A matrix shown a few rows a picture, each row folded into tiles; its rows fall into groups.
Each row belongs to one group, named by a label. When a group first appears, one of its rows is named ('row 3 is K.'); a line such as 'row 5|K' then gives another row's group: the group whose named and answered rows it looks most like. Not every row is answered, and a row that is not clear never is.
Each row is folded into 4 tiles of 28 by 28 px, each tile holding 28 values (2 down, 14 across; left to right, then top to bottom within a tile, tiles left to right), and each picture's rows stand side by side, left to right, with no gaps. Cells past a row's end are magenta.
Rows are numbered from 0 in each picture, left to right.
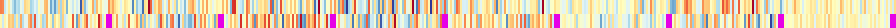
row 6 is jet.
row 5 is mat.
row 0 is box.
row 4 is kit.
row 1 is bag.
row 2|kit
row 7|kit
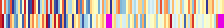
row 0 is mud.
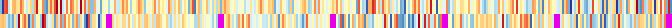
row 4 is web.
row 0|jet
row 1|kit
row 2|bag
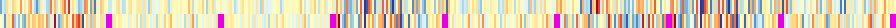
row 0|web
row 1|mat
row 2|mat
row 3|mud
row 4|box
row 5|bag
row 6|mud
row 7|box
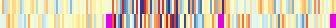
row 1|mud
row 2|bag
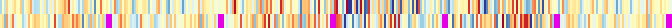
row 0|web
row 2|kit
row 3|mud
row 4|web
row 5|box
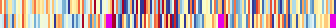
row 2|mud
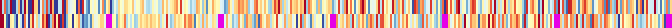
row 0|mud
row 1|web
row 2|jet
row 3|kit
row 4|kit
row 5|kit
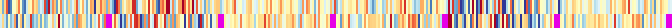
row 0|mat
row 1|jet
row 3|web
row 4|mud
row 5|web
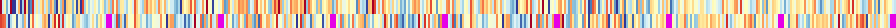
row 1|bag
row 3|bag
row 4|bag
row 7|web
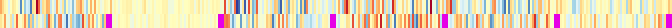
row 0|bag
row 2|mud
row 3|kit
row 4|box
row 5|box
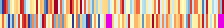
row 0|jet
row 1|kit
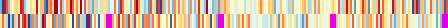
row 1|kit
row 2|bag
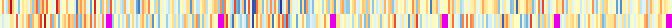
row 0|kit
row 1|mat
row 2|mud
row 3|mat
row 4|bag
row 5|box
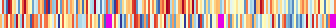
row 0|kit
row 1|jet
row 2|bag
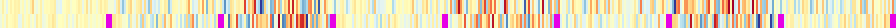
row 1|mat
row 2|web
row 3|mat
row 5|mat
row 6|jet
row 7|mat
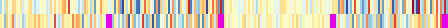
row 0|web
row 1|mat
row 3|mat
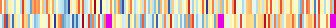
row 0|bag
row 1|mat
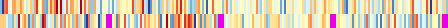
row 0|jet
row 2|box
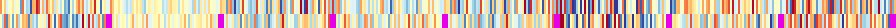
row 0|bag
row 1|box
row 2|mat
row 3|box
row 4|mat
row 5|mud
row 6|jet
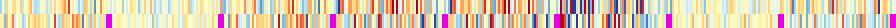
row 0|web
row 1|mat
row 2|web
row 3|jet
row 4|jet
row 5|mud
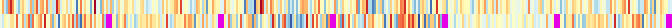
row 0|kit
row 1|web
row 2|bag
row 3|web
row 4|mat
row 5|web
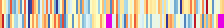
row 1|bag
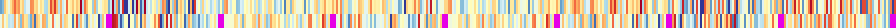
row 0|jet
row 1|mud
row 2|box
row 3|bag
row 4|box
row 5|jet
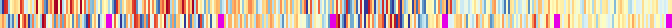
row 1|jet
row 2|kit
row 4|box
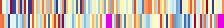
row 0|mud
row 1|bag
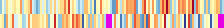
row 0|web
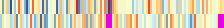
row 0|mat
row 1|bag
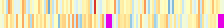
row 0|kit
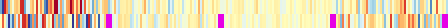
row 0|jet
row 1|box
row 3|web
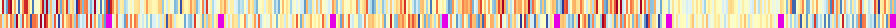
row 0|kit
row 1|bag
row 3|web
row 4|jet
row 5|jet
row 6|box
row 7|mat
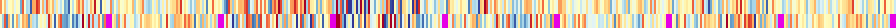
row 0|bag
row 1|web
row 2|jet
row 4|bag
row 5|bag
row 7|web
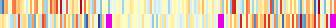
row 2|kit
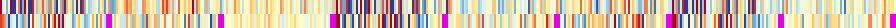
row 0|mud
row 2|kit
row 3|mud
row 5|web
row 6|mud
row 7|box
